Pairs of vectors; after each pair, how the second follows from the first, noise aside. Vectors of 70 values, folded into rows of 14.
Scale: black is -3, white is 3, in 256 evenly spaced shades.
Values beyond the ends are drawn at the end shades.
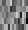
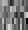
sign-scrambled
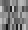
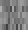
shrunk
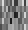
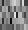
sign-scrambled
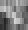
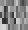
sign-scrambled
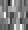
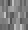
shrunk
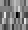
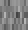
shrunk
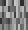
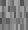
shrunk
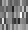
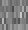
shrunk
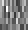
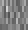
shrunk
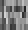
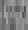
shrunk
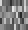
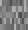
shrunk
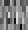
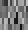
sign-scrambled
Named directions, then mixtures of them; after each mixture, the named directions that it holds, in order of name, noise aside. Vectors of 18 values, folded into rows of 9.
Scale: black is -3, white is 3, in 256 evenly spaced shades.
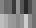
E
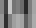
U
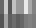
E, U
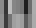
U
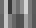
U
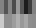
E, U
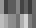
E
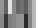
E, U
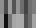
U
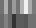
E, U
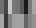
U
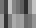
U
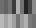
E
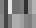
U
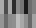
E, U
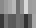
E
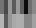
E, U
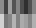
E, U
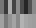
E, U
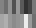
E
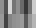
U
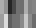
E, U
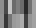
U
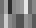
U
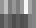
E, U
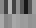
E, U
